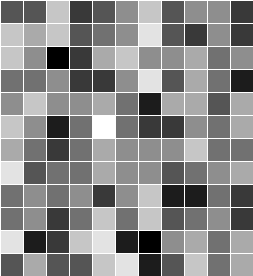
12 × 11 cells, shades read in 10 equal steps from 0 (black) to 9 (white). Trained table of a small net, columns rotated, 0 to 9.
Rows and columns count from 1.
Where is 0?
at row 3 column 3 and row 11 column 7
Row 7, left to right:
6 4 2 4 6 5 5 5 7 4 4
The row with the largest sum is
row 5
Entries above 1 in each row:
11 11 10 10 10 10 11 11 9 11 8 10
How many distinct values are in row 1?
4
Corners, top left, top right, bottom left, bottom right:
3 2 3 6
